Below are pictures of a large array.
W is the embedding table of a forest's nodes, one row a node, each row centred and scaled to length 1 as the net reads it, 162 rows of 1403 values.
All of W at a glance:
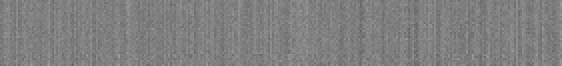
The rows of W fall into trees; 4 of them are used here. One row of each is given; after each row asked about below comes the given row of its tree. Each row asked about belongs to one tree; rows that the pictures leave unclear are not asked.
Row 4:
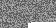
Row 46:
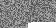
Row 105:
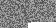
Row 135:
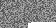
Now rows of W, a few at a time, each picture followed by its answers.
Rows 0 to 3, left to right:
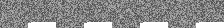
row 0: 46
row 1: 46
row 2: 135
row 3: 46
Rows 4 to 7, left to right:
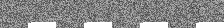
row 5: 4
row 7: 105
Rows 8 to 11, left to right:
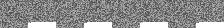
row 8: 4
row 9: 135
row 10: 46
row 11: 4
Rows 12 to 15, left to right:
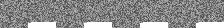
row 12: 4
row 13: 105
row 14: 105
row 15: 4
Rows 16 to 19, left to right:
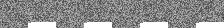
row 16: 4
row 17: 46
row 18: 46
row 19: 135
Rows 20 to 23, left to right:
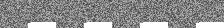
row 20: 46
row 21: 4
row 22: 46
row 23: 135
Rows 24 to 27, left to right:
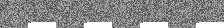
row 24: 46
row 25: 4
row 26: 46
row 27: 135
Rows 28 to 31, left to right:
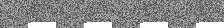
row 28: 46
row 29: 46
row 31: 46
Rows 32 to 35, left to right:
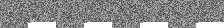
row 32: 4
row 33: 46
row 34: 105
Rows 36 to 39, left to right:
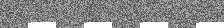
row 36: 4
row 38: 105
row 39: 135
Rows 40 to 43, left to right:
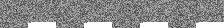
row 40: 4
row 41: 135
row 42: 105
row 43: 105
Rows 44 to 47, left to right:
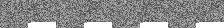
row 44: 46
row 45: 135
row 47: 46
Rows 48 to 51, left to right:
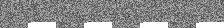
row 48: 46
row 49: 4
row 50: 135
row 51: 4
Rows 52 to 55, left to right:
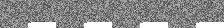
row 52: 46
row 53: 4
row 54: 46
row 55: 135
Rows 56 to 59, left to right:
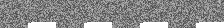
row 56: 135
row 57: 105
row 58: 135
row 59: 4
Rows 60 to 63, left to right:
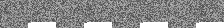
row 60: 46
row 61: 46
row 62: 4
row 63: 46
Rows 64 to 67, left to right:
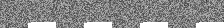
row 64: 4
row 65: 4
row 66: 105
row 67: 135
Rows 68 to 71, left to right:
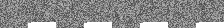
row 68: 46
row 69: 4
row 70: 135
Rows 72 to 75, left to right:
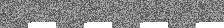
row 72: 135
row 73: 135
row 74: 46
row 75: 46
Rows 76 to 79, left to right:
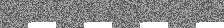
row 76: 4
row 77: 4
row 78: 105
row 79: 135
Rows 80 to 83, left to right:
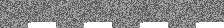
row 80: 46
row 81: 135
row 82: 46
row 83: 46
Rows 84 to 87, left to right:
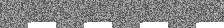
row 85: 46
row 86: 46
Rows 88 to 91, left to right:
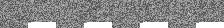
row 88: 105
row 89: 135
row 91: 46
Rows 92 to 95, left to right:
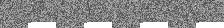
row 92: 135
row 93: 46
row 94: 46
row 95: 105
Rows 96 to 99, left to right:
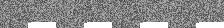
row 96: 105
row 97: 46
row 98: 105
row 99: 4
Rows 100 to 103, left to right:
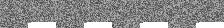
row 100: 105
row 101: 105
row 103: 135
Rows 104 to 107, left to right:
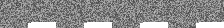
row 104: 135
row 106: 135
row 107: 4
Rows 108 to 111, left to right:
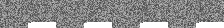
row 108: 46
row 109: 46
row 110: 46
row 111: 46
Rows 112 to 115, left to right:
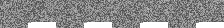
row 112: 135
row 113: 105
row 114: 105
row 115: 105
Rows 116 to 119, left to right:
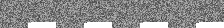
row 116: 4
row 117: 135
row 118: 46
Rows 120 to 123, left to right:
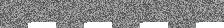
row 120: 135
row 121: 135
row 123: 105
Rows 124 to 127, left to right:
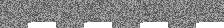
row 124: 46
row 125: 46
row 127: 46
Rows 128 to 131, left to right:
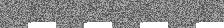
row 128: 46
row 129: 135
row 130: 4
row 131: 46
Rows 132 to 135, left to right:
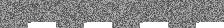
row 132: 46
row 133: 105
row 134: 46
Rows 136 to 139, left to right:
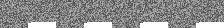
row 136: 4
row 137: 135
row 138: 135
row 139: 135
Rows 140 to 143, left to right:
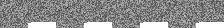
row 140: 135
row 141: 135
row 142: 135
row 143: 46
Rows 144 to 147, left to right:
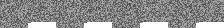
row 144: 135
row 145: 135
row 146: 105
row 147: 105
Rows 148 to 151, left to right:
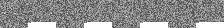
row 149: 105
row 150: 46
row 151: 105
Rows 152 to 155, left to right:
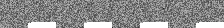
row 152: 135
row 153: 4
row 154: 4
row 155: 135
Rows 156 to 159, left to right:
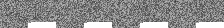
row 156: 4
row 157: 135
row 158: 46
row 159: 46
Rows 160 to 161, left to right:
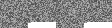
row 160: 4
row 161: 135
